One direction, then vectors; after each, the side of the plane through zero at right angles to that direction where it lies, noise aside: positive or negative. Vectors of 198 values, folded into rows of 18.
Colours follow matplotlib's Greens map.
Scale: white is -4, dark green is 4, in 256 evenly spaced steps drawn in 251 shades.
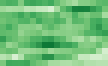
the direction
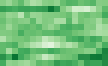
negative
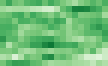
positive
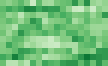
negative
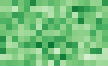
positive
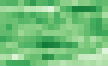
positive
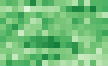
positive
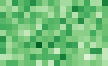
positive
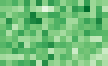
positive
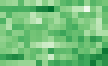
negative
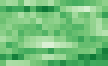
negative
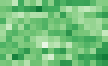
negative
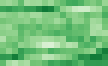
negative
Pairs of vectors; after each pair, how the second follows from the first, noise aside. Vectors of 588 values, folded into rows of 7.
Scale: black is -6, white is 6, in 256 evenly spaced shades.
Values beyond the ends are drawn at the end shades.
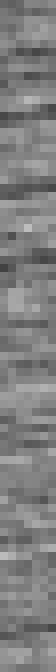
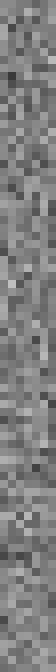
shuffled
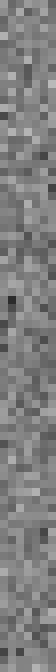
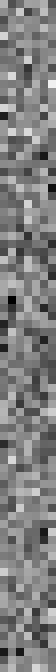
scaled up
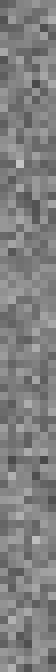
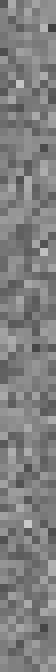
shuffled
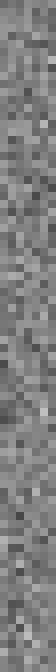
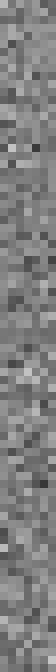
shuffled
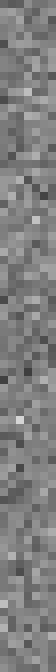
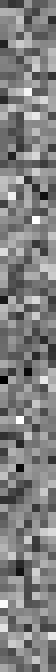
scaled up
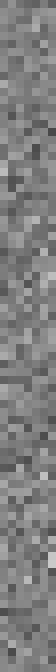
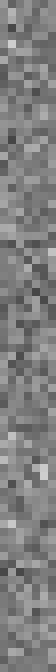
shuffled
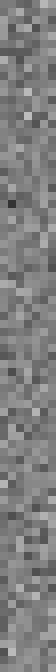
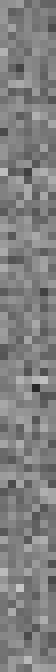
shuffled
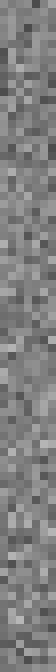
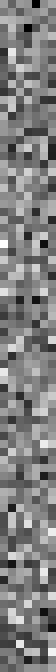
scaled up
